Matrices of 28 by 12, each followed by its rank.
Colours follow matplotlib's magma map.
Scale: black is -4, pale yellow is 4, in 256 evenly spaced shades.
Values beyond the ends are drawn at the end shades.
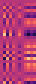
one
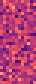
full rank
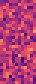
full rank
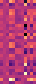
two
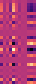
one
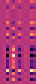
one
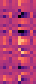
two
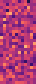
full rank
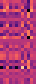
two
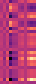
one
